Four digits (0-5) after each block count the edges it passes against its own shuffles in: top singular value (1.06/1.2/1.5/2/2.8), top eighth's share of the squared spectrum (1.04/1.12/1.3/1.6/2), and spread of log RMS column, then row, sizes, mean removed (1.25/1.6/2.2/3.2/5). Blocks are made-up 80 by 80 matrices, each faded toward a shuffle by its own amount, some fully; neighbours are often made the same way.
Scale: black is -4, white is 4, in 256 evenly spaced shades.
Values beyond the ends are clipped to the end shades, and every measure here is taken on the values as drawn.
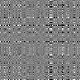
5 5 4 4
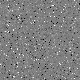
0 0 0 0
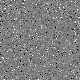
1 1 0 0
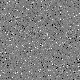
0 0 0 0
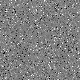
1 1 0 0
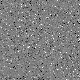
2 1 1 0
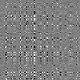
5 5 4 3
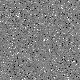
2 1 0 0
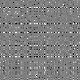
5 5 3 3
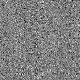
3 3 1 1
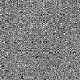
4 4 2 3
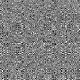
4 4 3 3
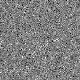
3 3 1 0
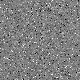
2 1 0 0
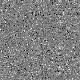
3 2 0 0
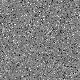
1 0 0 0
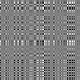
5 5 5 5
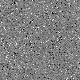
2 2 0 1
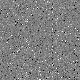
2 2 0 0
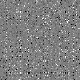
4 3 2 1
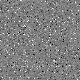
2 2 0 1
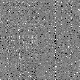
4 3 2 1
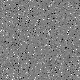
2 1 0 0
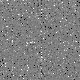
2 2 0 0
